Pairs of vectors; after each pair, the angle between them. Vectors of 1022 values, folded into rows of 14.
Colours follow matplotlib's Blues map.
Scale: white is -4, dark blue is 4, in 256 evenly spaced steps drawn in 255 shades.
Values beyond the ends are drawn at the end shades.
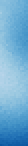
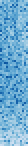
partly opposed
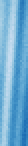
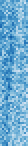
partly opposed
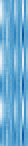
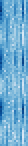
nearly opposite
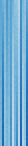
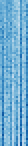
nearly parallel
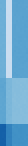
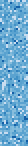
orthogonal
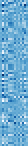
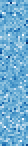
orthogonal
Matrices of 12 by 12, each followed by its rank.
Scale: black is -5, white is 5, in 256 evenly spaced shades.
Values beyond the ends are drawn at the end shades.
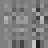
two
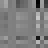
one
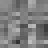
two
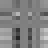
one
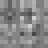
two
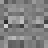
two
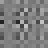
two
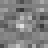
two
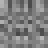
two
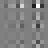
one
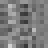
two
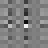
one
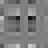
one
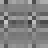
one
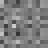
two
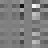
one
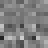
two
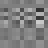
one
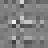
two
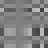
one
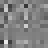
two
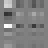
one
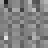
two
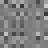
two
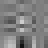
one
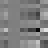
one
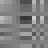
one
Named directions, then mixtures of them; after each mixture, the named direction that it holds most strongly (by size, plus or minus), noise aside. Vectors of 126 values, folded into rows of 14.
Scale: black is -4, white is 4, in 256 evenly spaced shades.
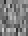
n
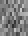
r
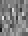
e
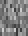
n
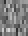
n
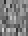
n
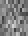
r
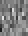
e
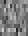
n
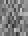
r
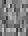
n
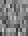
n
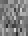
r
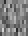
n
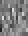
e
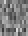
n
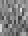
e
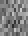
r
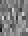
e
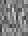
e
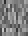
n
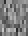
n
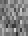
r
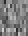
n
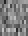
n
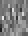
e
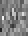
e
